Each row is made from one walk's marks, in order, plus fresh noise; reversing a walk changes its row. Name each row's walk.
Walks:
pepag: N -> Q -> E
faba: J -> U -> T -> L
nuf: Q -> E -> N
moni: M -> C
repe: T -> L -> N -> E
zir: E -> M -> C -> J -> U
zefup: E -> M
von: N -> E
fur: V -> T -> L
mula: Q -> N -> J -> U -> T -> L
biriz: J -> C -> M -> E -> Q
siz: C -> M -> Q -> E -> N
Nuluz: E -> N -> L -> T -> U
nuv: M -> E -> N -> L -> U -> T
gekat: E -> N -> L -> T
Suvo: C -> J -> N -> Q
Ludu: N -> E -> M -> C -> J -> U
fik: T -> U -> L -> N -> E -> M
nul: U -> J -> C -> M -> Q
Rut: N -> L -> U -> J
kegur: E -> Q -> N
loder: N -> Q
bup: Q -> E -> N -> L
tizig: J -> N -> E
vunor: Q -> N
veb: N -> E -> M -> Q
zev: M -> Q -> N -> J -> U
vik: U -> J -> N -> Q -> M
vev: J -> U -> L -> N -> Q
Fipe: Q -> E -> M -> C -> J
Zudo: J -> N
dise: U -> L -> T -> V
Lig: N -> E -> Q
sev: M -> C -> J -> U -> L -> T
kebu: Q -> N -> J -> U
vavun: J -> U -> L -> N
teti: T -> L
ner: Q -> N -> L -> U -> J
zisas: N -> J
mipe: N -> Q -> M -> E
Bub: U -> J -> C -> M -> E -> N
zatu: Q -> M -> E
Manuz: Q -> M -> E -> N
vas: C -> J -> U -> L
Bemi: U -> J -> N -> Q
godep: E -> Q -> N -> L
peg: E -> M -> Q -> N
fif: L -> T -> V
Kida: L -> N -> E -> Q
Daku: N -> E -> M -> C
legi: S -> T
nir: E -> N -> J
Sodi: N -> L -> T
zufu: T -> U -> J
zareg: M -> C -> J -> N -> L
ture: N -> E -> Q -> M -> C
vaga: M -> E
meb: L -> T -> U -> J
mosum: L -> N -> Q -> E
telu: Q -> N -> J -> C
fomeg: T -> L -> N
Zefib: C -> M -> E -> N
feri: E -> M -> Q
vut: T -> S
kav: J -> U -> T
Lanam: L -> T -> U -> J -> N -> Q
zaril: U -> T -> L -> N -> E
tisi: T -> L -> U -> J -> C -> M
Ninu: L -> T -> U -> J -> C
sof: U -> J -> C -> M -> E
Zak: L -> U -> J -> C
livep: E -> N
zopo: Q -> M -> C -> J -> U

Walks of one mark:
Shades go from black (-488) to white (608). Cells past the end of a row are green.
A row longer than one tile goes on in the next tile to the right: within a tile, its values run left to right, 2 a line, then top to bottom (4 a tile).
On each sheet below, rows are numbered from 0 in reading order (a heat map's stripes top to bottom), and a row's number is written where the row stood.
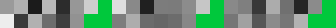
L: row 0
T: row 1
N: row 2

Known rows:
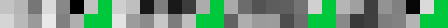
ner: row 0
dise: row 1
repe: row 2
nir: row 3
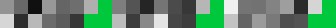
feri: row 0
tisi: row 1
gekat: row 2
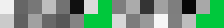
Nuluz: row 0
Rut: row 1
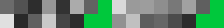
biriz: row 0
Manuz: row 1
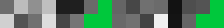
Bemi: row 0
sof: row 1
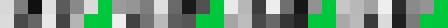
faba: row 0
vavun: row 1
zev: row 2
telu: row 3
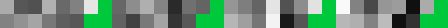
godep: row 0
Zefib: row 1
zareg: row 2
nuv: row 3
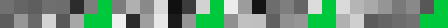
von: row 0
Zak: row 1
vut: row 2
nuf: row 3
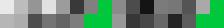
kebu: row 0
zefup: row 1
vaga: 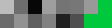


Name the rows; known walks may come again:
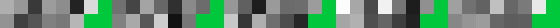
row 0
nir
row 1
Daku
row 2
feri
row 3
zev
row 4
godep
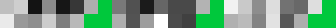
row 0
dise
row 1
tisi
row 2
mula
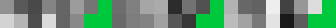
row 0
Fipe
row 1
siz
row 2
zareg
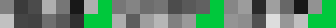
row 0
zir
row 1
Lig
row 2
zisas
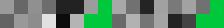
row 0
zaril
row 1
zatu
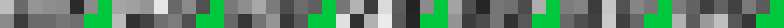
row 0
livep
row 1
Zudo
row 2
Zefib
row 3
vev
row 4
zefup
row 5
tizig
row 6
veb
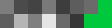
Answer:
mipe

